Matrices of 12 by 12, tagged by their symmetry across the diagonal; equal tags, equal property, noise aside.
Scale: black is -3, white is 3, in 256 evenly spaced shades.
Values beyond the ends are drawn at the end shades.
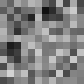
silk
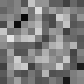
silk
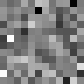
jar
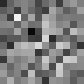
silk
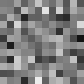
jar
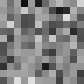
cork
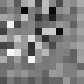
jar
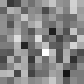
cork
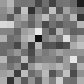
cork
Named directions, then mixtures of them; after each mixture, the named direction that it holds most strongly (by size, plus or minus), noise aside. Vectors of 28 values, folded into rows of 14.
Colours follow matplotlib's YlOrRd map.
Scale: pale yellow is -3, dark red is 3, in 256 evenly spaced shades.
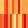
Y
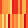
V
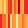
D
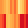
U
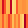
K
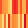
V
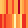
Y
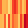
V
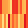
V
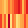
D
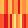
Y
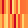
Y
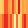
Y
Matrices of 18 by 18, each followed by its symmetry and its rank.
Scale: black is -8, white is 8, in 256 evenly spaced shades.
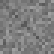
symmetric, full rank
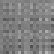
antisymmetric, rank two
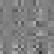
neither, rank two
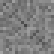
symmetric, full rank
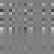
neither, rank one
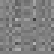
neither, rank two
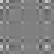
symmetric, rank one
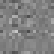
neither, rank three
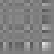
symmetric, rank one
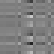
neither, rank one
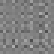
antisymmetric, rank two
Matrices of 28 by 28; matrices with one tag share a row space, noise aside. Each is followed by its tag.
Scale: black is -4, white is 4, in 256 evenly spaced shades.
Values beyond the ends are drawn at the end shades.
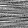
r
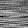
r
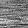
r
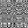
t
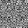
t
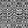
t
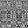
t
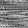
r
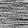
r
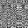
t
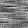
r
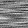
r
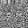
t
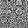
t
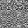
t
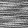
r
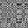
t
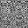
t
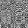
t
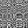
t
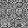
t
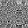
t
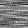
r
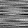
r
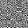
t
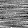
r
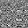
t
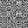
t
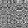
t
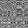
t
